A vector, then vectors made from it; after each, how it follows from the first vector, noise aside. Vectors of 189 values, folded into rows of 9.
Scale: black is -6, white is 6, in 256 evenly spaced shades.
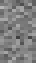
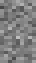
negated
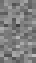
reversed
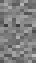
reversed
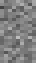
negated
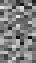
scaled up
